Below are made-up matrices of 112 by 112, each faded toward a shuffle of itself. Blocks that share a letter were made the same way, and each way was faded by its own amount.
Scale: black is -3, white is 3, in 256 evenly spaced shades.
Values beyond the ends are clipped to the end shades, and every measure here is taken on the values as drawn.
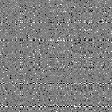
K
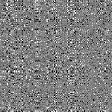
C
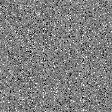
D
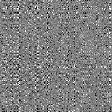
C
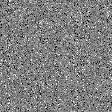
D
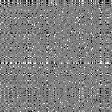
K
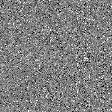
D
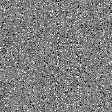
D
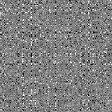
C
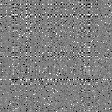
K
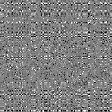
K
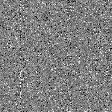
D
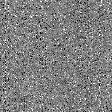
D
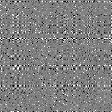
K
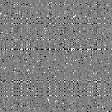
K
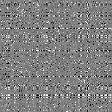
K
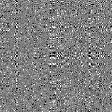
C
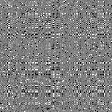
K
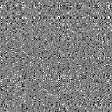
C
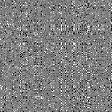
C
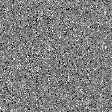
D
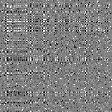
K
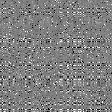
K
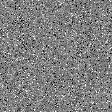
D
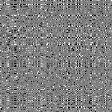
K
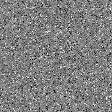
D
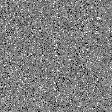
D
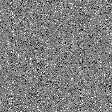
D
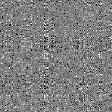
C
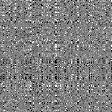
C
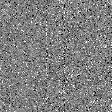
D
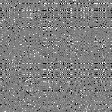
K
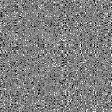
C
